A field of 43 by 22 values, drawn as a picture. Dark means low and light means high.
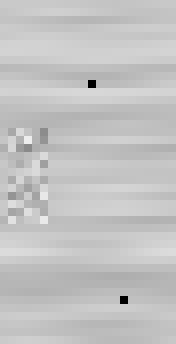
The values are skewed, with a long tail toward low values. Values change most from cell to cell in the middle left. In the middle left lies a patch that is rougher than the rest. There are two isolated cells, each far lower than the cells round it.
